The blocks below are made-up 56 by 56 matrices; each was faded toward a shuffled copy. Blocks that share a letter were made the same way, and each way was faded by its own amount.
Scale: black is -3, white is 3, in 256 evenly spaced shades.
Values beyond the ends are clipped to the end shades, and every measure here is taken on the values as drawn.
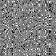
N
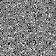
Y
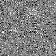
Y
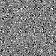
Y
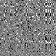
N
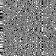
N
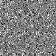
Y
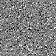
Y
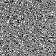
Y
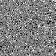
Y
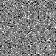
Y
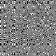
N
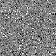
Y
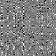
N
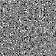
Y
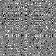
N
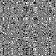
N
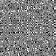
N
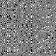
N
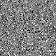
Y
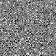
Y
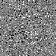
Y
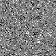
Y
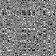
N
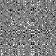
N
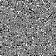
Y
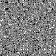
Y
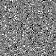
Y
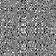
N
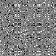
N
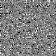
Y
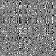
N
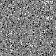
Y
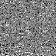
Y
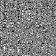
Y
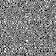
Y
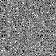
Y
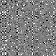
N
